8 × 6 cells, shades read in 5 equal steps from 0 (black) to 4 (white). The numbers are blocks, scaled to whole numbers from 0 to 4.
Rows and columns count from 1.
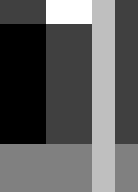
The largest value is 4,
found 2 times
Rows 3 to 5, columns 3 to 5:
1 1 3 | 1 1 3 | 1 1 3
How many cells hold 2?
10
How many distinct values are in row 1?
3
